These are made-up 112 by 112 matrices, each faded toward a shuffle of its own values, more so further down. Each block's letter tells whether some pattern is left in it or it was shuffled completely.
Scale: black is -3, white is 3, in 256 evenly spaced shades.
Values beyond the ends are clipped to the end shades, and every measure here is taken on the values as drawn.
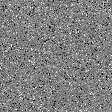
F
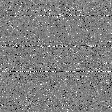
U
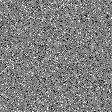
F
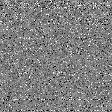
U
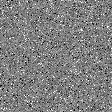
F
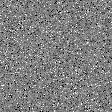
F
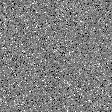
F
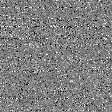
U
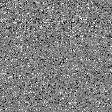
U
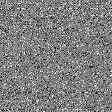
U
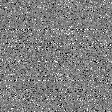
U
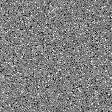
F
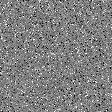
F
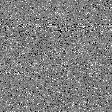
U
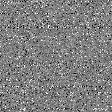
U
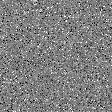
F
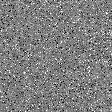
F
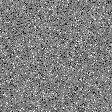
F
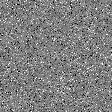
F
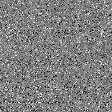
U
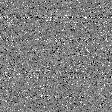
U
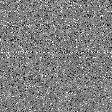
U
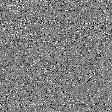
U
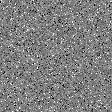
F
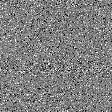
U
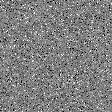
F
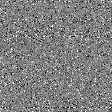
U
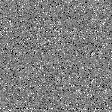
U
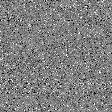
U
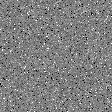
F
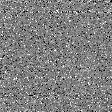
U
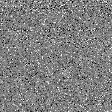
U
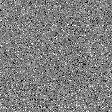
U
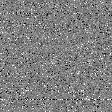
U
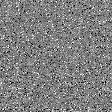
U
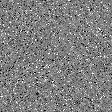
F
